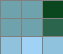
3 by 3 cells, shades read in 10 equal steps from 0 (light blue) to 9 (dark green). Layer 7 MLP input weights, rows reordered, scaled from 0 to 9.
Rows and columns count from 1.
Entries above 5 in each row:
1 1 0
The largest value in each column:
3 3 9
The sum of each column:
7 6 17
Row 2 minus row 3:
2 3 6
